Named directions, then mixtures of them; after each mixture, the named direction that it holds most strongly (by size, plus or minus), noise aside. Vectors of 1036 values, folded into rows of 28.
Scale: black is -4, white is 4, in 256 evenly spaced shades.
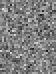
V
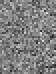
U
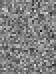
V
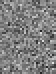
U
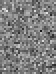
U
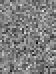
U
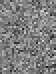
U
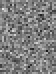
V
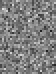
V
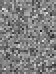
U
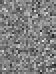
U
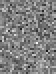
V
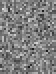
V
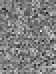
U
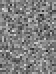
V
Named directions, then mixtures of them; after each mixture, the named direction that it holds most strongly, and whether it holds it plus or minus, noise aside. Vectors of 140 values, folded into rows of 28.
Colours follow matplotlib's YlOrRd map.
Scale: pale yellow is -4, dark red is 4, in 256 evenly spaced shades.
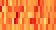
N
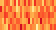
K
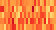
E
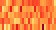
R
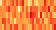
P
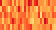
P, minus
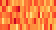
P, minus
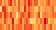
N, minus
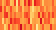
K, plus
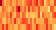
P, minus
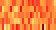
R, plus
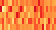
N, plus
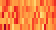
R, minus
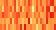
E, minus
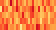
K, minus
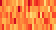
P, minus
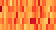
N, plus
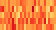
E, plus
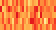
N, plus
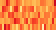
R, minus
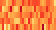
R, plus
